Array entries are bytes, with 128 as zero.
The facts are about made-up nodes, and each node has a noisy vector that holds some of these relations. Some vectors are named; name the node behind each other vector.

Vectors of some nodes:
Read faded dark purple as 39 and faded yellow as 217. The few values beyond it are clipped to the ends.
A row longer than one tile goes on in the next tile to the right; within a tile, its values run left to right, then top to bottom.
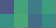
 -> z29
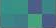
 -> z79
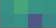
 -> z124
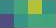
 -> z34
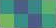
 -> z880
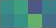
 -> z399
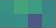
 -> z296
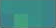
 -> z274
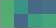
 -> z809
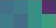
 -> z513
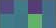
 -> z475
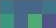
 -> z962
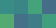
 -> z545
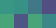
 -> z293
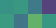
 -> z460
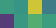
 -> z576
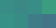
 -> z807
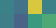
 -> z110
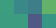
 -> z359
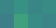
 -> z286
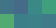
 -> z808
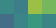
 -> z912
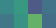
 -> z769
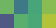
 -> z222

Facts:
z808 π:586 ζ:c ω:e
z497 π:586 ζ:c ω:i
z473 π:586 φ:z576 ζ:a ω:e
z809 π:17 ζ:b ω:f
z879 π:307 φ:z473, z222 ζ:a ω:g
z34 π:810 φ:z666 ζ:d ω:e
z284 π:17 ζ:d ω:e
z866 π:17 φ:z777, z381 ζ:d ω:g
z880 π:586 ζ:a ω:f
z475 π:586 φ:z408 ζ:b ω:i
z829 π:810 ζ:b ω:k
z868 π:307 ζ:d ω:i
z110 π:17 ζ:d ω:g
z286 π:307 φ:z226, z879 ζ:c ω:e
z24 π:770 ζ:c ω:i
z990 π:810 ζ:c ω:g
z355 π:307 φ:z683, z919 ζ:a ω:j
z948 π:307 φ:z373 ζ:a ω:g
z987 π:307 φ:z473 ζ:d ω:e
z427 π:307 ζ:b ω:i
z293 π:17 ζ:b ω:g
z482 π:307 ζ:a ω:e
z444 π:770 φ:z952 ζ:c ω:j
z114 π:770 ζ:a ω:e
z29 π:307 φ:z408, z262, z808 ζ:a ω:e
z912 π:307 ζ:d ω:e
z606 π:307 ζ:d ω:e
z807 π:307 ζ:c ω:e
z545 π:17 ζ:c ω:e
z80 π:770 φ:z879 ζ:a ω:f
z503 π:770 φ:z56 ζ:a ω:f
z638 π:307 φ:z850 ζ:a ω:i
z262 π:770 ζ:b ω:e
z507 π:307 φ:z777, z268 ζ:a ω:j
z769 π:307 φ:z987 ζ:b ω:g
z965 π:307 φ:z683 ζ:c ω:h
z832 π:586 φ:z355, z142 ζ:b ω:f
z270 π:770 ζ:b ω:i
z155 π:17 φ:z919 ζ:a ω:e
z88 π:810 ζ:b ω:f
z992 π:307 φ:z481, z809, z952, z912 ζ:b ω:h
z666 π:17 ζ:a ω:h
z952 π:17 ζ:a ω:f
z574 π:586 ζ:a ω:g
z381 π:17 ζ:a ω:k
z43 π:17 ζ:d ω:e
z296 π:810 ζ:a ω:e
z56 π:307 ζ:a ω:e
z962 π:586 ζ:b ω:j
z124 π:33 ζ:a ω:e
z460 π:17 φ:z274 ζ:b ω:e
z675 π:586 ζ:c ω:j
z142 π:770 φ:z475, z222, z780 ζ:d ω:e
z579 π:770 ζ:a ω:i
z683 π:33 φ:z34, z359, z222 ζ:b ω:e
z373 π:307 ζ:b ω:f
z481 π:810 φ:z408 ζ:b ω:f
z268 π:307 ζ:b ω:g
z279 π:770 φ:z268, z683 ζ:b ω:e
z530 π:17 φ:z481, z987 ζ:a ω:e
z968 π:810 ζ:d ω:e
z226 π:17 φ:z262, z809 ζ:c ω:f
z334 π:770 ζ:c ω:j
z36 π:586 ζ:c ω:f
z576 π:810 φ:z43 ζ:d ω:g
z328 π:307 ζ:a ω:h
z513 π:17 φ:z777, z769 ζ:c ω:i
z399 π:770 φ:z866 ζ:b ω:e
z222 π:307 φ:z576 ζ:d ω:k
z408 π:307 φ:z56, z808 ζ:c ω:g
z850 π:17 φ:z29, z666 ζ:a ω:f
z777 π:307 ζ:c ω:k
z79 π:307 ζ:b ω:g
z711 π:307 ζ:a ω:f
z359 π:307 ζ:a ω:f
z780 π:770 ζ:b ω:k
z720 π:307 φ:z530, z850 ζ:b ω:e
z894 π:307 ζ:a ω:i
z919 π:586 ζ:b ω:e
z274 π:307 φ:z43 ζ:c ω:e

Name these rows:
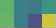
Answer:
z381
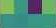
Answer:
z780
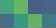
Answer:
z683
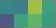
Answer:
z987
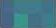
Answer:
z638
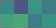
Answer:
z473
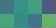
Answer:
z530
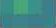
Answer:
z990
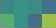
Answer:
z850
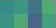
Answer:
z503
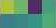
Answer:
z829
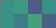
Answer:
z262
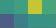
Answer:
z968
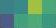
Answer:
z142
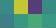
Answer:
z481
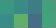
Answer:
z80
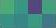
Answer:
z373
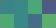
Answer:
z155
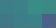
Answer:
z334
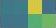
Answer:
z866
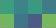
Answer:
z952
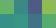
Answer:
z777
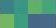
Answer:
z328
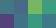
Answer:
z868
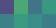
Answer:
z408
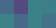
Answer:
z497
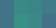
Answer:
z444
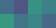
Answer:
z675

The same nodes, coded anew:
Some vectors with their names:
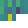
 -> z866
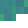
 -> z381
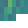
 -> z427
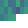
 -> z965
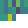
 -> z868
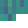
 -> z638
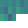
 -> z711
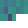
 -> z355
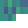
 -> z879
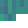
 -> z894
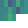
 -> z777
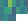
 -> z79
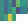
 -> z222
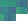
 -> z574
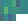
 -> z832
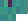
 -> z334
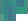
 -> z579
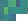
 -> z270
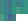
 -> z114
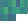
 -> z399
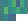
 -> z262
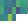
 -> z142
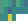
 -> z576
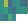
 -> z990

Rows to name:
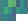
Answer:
z293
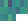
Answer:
z24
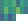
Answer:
z481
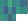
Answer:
z948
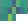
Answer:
z34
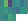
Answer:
z36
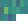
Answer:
z962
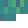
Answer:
z460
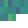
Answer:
z513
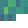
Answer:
z475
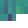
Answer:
z29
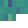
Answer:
z545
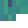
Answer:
z808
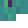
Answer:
z675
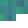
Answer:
z880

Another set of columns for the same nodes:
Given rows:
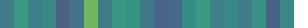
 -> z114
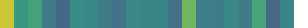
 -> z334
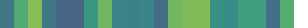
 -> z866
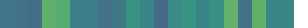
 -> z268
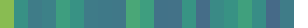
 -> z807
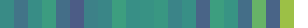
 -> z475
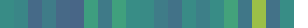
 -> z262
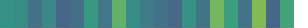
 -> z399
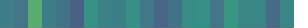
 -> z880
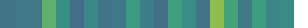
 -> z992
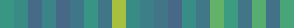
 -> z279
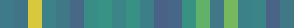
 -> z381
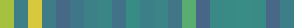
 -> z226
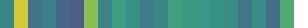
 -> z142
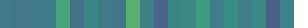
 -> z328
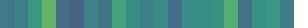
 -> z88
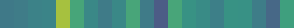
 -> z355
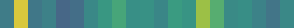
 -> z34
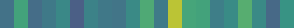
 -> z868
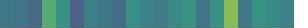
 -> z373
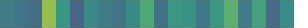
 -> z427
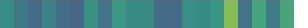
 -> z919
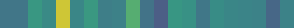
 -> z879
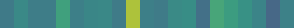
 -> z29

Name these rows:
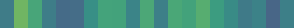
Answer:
z576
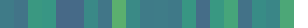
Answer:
z832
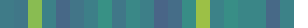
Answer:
z666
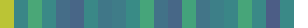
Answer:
z497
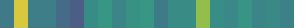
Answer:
z968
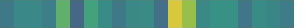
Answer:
z222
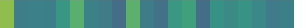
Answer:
z965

